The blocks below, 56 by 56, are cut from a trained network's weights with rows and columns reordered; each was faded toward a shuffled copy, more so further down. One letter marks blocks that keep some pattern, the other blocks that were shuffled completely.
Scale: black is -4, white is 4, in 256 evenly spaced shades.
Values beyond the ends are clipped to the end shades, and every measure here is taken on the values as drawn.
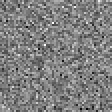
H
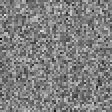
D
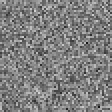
D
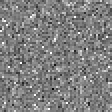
D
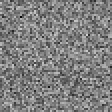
H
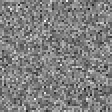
D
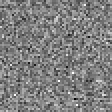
H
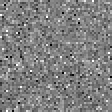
D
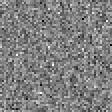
D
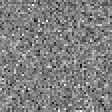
D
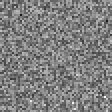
D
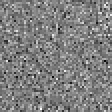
H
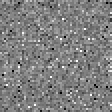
H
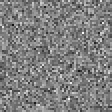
H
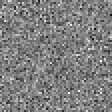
D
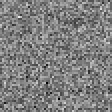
H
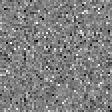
H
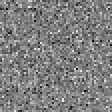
H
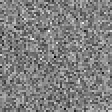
D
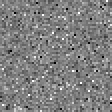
D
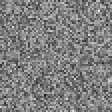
H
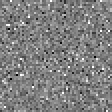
D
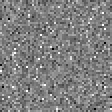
D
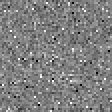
H
